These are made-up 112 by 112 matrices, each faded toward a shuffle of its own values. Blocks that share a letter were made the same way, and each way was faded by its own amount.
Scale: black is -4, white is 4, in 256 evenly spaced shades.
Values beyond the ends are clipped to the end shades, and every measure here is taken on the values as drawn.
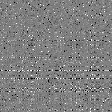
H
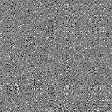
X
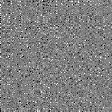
X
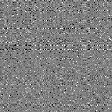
H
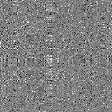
X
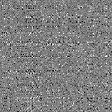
X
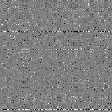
H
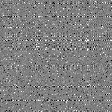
H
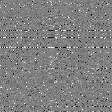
H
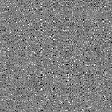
X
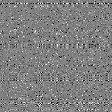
H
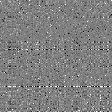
H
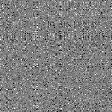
X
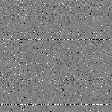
H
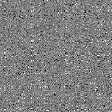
X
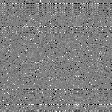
H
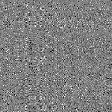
X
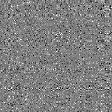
X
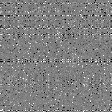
H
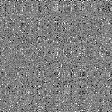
X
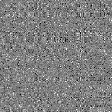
X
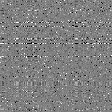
H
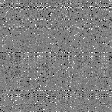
H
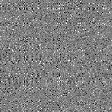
X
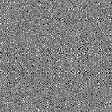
X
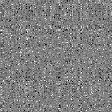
X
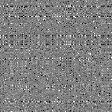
H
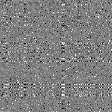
H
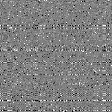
H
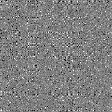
X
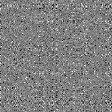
X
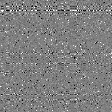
H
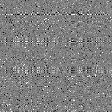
H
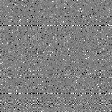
H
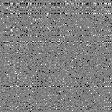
H
